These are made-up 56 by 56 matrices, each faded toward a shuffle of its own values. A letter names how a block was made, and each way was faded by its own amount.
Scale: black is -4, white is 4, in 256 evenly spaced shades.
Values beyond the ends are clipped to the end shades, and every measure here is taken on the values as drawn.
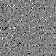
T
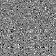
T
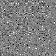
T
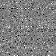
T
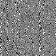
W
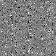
W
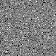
T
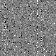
W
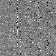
W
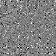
T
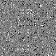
T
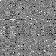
T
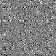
T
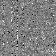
W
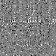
T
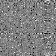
T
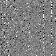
W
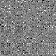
T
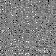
T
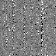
W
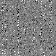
W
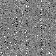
W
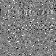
T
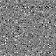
T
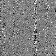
W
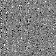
W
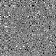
T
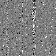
W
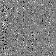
W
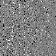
W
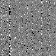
W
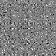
T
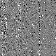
W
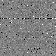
T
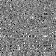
T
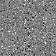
W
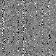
W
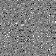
T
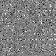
T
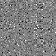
T
